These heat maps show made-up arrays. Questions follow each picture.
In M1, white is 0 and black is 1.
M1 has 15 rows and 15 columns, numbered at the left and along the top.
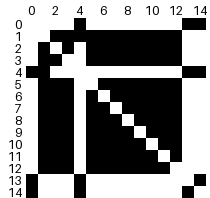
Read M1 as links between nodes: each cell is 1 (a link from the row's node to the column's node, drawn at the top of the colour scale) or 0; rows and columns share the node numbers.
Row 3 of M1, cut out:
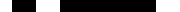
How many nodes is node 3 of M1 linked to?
10
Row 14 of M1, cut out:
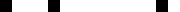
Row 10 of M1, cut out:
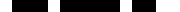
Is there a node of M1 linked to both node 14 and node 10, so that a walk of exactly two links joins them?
no
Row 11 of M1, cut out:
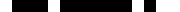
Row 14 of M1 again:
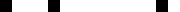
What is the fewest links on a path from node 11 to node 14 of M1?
3
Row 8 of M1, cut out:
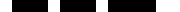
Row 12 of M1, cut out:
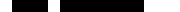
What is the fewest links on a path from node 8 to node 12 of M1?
1
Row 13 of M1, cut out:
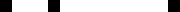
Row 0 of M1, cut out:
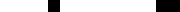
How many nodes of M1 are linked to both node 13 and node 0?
2
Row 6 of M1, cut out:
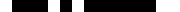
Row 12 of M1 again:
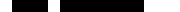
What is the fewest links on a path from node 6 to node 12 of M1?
1
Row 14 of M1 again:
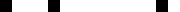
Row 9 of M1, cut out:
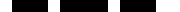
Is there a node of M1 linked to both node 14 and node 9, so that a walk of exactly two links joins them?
no
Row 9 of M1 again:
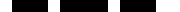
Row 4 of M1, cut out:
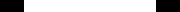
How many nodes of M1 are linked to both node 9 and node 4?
1
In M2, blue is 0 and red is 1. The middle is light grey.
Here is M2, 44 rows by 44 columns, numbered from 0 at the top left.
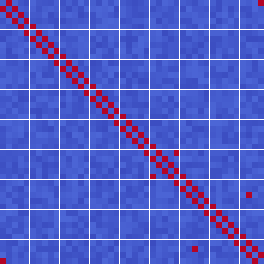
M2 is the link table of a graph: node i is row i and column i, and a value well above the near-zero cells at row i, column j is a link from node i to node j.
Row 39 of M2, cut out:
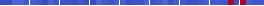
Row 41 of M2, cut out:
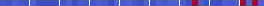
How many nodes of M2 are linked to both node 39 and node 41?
1
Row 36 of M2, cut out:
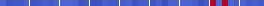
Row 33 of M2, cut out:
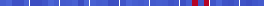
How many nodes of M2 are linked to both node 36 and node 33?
0
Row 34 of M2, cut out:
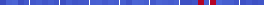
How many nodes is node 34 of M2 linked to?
2
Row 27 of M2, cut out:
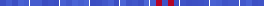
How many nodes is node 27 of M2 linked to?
2
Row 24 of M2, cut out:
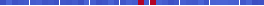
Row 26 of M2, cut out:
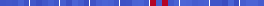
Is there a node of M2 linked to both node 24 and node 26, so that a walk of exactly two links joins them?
yes
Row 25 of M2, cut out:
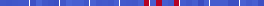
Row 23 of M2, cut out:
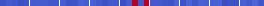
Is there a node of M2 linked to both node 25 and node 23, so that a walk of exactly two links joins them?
yes
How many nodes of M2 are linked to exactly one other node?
0
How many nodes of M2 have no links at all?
0
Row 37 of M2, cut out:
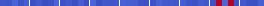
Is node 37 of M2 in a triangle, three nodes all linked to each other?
no
